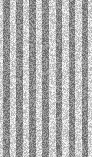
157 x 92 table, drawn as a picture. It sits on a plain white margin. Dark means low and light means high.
On average the colour sits 70% of the way up the scale. The values spread evenly over their range. Stripes running up and down repeat 7 times from left to right.
